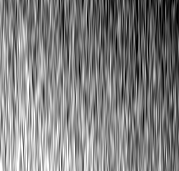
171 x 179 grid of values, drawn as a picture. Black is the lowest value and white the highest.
The ninth with the lowest average is the top right. The grain runs up and down. Values rise toward the bottom left. The histogram is bell-shaped. The ninth with the highest average is the bottom left.
